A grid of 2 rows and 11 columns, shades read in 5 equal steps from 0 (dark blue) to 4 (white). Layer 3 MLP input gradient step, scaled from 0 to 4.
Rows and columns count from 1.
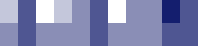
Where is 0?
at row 1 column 10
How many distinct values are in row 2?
2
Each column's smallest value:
2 1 2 2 2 1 2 2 2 0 1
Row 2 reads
2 1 2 2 2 1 2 2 2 1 1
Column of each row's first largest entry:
3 1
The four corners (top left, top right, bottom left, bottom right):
3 1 2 1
